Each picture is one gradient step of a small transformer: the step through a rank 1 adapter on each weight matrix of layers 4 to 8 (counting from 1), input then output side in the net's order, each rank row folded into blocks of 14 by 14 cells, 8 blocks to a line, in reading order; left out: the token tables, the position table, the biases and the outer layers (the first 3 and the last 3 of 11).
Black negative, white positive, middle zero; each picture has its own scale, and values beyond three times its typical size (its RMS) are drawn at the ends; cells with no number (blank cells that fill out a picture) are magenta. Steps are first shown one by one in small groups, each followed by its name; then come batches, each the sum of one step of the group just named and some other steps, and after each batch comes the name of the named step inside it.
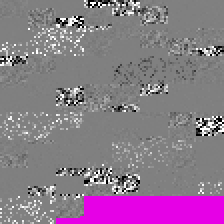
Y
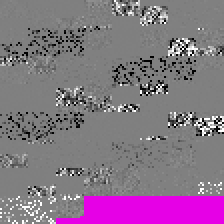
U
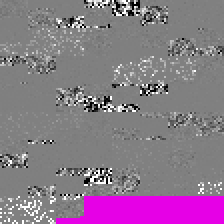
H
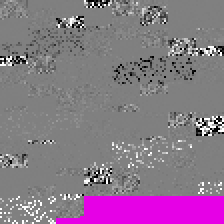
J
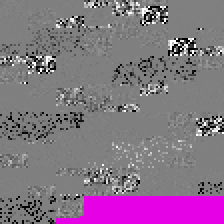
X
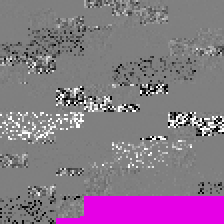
U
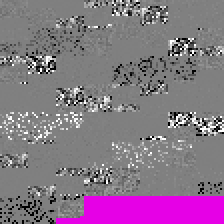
X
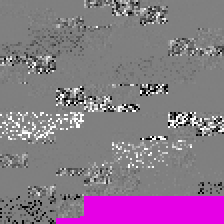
H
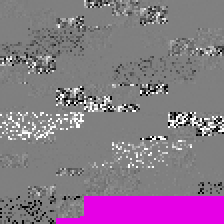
J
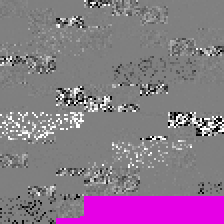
Y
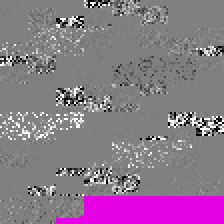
Y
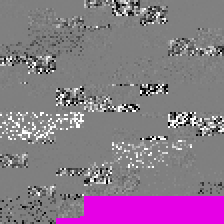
H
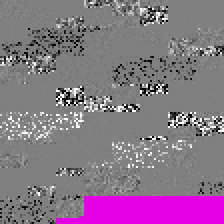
U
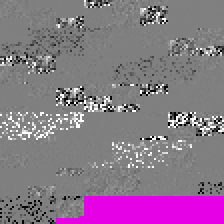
J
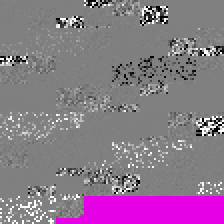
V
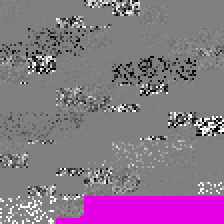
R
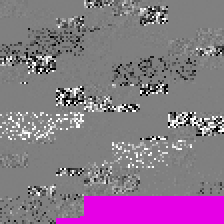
R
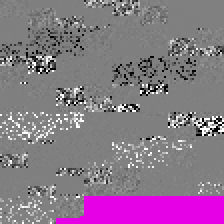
R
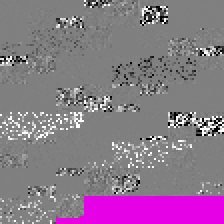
V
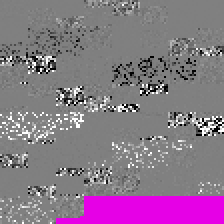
R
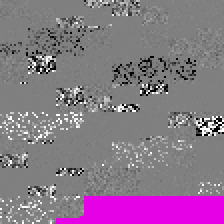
R
